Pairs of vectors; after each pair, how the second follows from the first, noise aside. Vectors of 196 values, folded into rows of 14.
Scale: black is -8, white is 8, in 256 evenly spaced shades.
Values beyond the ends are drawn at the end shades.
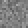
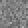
reversed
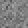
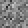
scaled up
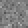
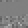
partly zeroed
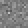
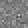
reversed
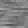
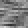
scaled up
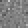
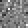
scaled up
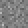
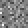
scaled up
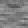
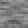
reversed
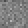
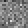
scaled up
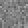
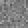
reversed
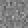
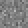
reversed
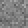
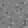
partly zeroed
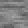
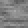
reversed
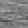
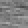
reversed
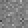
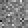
scaled up
